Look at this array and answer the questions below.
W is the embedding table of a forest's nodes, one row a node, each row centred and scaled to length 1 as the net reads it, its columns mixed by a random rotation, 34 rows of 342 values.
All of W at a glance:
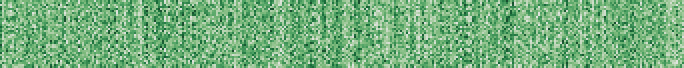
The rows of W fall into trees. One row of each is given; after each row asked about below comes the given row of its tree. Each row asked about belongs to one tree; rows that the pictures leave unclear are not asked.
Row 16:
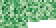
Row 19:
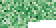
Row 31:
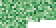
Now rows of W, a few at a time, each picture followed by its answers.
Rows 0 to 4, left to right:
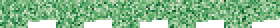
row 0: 16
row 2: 31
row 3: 19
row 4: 16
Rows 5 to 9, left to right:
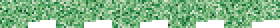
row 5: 19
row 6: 19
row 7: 19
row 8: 16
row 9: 16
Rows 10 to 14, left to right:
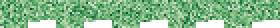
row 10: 16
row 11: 19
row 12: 19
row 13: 16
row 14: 19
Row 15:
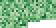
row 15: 16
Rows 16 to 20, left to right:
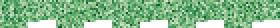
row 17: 19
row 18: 19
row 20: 16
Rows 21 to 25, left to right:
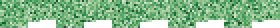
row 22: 19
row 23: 19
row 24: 16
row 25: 16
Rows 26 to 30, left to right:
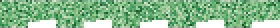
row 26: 19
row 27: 31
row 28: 19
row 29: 16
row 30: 31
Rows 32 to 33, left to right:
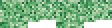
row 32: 16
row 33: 16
